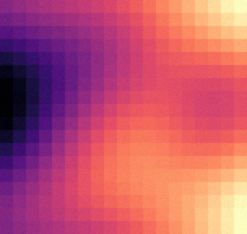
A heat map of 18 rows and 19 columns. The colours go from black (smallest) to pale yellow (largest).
Slope: up to the right. Ninth with the lowest average: middle left. Lone odd cells: none. Ninth with the highest average: bottom right.
